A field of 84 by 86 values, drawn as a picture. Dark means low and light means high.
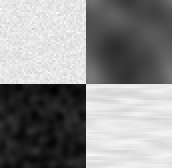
The table splits into 2 rows of 2 panels. Panel 1,1: very high, fine-grained, faint in contrast. Panel 1,2: low, smooth. Panel 2,1: very low, blotchy, faint in contrast. Panel 2,2: very high, streaked across, faint in contrast.
